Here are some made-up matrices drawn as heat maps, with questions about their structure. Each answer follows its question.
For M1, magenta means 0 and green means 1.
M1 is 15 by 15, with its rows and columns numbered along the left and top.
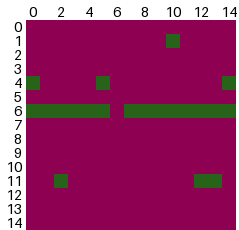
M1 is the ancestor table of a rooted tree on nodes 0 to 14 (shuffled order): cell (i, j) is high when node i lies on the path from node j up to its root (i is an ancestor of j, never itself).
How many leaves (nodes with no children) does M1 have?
11
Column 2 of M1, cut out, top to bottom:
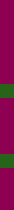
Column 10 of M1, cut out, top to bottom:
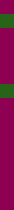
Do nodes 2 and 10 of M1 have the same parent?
no
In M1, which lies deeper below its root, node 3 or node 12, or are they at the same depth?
node 12
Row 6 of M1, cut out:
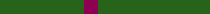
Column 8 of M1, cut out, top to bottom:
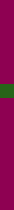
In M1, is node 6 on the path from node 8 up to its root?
yes
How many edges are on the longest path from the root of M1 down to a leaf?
2
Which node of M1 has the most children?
6
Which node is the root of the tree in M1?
6
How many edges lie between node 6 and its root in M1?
0
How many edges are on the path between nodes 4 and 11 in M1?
2
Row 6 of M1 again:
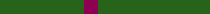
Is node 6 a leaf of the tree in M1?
no
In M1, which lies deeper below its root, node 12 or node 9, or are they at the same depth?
node 12
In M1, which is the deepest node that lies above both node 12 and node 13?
11
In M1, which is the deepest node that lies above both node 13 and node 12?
11
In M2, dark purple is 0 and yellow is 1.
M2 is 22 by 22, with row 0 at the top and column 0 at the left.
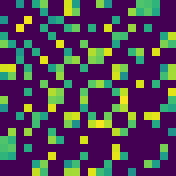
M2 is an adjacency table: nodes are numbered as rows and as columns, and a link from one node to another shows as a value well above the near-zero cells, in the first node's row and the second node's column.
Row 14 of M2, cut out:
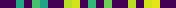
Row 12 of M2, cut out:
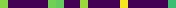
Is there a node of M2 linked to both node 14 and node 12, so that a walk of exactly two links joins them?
no
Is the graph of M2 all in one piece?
yes
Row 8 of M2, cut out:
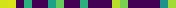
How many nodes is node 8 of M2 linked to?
10
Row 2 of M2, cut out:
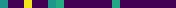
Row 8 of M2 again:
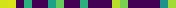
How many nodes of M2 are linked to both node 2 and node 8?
5
